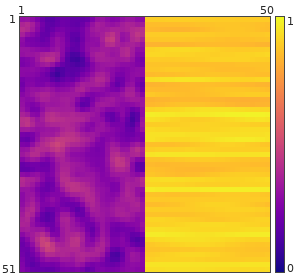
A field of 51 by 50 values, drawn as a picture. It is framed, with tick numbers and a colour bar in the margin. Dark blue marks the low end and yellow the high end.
It is made of 1 by 2 panels. Panel 1,1: low, blotchy. Panel 1,2: very high, streaked across, faint in contrast.
